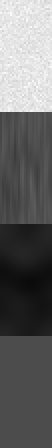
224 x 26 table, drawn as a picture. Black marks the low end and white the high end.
The table splits into 4 rows of 1 panel. Panel 1,1: very high, fine-grained, faint in contrast. Panel 2,1: low, streaked downward, faint in contrast. Panel 3,1: very low, smooth, faint in contrast. Panel 4,1: low, flat.
